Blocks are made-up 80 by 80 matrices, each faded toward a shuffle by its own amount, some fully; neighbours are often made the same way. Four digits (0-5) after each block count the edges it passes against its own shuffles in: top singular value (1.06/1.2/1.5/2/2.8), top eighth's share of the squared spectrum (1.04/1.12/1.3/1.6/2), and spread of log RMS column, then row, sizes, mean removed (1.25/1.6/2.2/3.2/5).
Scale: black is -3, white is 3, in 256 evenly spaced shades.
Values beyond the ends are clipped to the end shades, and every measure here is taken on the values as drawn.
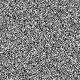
2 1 0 0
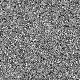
0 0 0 0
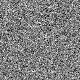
0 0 0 0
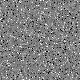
1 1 0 0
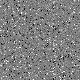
1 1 1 0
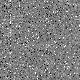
1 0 1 0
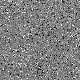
0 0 0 0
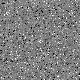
0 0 0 0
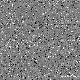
3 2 0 1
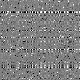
5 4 2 3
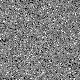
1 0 0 0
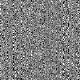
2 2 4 0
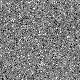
0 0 0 0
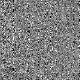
1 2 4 0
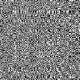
4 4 3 3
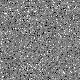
0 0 0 0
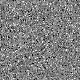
3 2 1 1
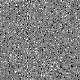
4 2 2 0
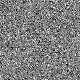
2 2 0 0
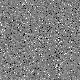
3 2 1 0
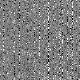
2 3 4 0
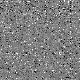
1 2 2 1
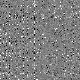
2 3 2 2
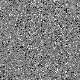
1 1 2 0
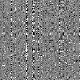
4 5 4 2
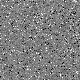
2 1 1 0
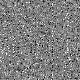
2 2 1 0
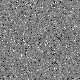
1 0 0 0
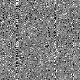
3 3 3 1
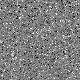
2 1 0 0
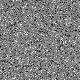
1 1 0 0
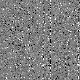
2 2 2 1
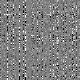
2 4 4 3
